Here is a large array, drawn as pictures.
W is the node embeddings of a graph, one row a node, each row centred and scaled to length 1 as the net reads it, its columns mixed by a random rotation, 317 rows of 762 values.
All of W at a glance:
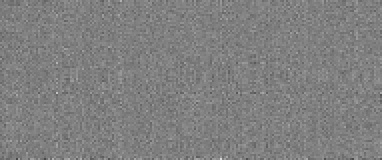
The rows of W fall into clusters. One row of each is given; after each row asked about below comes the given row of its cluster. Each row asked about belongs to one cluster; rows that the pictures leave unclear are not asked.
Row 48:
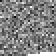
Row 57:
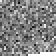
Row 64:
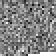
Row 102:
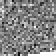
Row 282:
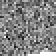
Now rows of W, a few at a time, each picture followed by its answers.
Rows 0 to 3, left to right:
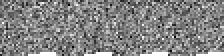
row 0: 282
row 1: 64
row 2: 282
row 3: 282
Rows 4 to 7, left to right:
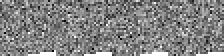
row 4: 57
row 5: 64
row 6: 282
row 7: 64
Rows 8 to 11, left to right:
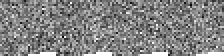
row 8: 64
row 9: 282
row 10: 57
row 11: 282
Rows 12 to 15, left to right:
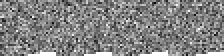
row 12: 48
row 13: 64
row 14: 102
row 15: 102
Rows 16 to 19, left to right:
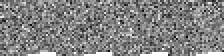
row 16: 48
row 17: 57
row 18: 64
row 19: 282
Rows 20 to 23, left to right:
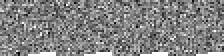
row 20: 102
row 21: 57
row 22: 64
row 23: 64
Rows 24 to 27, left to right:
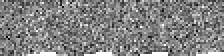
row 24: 282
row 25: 102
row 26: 64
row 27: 282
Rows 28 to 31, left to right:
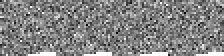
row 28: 48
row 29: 48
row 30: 57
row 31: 48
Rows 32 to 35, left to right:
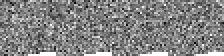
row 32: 64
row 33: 57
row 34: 48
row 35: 48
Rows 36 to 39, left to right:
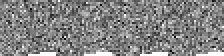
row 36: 64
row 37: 282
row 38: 64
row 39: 282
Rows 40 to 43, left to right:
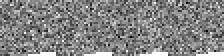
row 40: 57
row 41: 48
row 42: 282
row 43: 57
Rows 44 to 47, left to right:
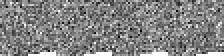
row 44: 102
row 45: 102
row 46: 282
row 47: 64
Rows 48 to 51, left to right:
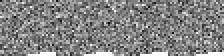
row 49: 48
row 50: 102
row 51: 57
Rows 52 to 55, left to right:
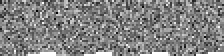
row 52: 282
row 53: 102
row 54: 57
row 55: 64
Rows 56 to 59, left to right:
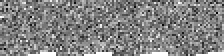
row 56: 48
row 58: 282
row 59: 102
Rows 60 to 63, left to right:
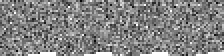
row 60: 57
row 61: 64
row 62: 102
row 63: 102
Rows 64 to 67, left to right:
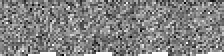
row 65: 64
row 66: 282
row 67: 282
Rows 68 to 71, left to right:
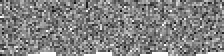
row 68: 48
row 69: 57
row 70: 64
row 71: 102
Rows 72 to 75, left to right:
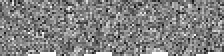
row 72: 57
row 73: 64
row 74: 282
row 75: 64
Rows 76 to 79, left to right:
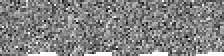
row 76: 57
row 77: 64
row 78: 48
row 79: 282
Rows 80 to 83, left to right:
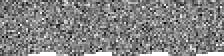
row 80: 282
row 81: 102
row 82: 48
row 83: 64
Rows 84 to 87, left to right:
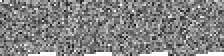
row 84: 57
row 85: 64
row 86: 102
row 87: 48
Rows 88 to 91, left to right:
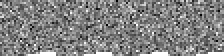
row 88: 48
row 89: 57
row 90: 102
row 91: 64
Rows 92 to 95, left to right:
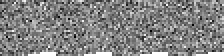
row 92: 282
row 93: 282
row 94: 57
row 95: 57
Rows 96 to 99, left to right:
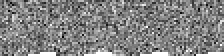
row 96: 64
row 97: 282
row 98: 102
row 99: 64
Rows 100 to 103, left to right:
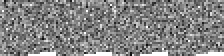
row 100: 102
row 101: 57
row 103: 48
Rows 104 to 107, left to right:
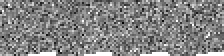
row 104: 102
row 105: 282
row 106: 64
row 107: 102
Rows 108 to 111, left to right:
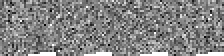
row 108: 64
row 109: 48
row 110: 57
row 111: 64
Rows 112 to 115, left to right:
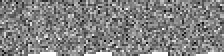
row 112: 282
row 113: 64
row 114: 48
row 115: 48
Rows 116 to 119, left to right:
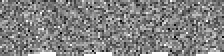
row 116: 282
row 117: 57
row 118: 64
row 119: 282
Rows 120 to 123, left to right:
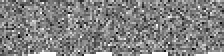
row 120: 282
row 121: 64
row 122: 57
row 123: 48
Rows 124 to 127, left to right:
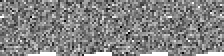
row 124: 48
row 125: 64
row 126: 48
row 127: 48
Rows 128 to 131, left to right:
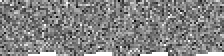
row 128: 57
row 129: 102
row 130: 64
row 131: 48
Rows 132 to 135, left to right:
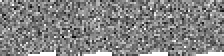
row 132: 57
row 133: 282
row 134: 48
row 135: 48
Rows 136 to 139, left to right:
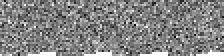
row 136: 102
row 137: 57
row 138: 102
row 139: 282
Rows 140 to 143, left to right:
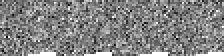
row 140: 282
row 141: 64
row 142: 48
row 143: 282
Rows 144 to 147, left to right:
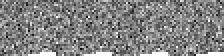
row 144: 282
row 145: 48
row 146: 282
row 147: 64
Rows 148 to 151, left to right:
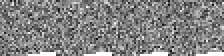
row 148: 57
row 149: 48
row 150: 282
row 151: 282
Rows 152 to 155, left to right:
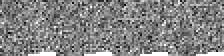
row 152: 282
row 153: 282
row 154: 64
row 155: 102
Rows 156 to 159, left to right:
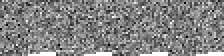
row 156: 282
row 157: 48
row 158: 48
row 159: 282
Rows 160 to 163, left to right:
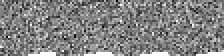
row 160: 282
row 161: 282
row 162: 102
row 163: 102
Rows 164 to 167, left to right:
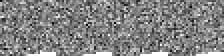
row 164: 48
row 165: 48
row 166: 64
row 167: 282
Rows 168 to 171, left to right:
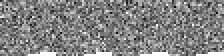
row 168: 48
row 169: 57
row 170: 57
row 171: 102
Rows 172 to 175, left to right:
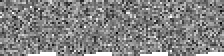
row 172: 48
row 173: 64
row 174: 57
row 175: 48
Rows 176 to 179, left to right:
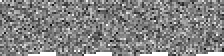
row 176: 57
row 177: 64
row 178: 57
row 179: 64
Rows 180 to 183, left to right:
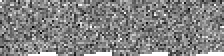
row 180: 57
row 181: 102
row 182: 48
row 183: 282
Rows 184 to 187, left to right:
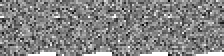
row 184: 48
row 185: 48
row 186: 48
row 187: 48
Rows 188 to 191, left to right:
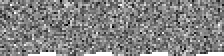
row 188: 57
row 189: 102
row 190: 102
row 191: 64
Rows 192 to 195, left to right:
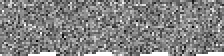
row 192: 102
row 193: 282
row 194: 102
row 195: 64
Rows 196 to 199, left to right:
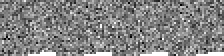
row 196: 282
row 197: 57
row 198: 282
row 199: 64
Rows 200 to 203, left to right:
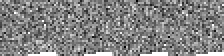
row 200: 57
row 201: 64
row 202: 64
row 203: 57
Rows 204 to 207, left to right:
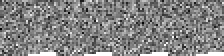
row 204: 282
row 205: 64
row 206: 64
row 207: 282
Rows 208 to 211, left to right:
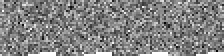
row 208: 102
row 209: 57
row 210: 48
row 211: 102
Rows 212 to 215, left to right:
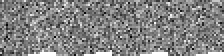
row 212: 282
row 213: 102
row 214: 282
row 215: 48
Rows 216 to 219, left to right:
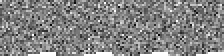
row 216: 57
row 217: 57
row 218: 102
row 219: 102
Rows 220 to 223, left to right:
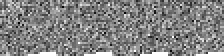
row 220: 102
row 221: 102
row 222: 64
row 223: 282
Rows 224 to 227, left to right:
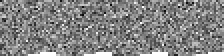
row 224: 48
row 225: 102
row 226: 48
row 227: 57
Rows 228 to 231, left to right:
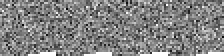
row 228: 102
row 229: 48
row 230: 57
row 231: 282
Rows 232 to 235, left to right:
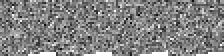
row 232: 64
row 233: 48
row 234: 102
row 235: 64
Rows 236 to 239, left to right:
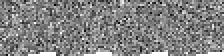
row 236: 64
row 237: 282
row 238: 102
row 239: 57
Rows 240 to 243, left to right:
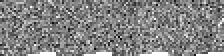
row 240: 48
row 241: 48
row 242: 282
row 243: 64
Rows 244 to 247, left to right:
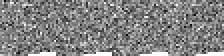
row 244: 102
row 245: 57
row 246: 48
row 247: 102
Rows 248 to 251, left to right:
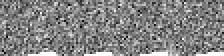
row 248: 282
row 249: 64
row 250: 102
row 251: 102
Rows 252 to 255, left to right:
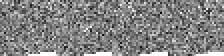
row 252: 57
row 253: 102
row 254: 102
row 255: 48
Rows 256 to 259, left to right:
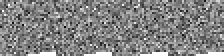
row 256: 102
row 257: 48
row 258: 57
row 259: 48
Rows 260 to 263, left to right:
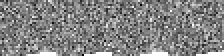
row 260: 48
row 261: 64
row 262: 282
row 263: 102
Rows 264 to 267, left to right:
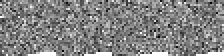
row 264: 48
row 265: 64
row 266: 57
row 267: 102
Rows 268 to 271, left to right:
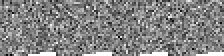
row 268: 64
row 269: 48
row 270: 282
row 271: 48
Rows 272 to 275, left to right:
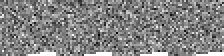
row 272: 48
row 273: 64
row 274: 57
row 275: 57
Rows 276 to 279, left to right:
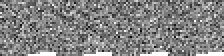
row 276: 48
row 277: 57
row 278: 282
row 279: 282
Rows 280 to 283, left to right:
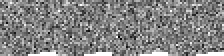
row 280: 102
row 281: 102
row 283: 102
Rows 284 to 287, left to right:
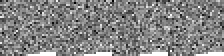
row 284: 48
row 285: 57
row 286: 282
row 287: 48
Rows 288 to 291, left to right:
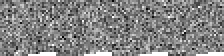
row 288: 64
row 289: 282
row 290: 48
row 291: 48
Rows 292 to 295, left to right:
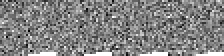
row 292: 282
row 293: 64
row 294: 48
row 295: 48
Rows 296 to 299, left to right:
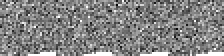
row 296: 102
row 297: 48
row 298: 102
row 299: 282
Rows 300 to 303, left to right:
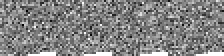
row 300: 102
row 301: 57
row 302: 282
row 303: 48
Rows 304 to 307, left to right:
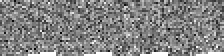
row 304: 57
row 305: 57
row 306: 64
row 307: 282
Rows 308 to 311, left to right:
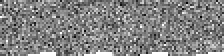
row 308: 48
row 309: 282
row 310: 64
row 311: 57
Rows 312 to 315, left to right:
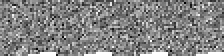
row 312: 64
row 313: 282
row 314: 282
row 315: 282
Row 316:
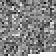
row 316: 64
